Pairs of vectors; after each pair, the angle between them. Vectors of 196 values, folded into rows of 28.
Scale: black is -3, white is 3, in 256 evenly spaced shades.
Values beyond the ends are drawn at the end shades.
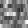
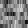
nearly opposite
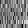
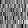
nearly parallel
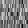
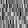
partly opposed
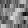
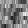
nearly opposite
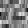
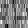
partly aligned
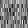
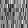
partly aligned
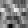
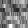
nearly opposite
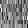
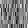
partly opposed
